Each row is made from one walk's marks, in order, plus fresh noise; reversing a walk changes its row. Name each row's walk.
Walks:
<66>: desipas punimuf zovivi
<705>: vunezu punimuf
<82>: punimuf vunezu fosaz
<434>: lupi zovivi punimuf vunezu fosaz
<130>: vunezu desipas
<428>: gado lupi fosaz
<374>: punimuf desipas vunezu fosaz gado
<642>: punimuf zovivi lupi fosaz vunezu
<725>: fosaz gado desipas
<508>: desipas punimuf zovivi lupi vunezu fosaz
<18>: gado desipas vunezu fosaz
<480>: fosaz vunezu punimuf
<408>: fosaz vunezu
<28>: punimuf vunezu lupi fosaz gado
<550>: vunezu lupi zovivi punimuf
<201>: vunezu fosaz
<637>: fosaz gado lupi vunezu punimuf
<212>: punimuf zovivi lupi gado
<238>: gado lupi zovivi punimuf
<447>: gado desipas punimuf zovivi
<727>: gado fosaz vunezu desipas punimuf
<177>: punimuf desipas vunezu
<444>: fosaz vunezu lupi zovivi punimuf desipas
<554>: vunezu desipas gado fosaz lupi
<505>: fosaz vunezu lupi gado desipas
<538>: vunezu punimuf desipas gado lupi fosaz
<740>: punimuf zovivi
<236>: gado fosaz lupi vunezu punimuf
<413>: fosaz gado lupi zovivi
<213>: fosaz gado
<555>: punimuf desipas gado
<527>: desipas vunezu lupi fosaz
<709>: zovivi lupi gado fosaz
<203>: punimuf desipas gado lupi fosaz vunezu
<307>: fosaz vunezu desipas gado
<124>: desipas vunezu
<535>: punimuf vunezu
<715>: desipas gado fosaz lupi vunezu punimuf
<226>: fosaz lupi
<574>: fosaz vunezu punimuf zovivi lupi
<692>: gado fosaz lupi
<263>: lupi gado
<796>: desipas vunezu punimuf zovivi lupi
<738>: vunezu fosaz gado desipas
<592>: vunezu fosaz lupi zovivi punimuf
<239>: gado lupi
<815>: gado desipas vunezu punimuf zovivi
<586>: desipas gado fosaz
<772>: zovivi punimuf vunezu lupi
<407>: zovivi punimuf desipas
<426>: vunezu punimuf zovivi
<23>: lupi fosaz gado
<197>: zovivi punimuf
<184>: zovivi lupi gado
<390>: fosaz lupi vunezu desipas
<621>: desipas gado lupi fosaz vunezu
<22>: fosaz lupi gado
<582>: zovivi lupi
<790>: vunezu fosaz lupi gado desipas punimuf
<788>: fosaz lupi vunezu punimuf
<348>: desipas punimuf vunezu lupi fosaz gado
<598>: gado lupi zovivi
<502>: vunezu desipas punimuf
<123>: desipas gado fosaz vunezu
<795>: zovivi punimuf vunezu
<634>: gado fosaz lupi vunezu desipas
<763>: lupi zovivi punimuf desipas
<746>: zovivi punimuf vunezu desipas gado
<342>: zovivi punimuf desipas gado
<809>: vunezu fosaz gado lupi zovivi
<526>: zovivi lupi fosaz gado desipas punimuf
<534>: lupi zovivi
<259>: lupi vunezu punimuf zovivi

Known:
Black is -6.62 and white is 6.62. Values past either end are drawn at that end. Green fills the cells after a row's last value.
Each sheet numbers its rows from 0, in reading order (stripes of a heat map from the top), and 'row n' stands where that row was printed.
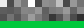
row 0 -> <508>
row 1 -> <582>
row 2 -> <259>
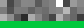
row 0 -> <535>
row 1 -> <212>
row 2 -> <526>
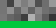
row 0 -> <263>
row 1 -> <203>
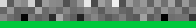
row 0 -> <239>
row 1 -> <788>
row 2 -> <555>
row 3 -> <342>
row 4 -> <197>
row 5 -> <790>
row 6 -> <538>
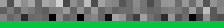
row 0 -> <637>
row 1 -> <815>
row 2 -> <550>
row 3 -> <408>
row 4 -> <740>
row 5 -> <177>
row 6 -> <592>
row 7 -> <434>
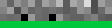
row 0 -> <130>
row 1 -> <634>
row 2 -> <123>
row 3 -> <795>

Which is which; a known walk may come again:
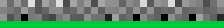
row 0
<592>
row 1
<124>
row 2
<746>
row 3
<213>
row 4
<201>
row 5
<239>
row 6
<598>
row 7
<177>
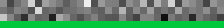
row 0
<82>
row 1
<22>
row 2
<642>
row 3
<197>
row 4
<534>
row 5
<505>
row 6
<788>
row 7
<263>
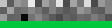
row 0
<428>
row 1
<342>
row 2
<66>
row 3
<407>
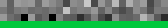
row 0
<727>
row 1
<692>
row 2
<23>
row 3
<259>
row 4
<621>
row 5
<535>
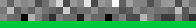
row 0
<554>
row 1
<203>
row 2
<226>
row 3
<238>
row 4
<796>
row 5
<374>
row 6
<763>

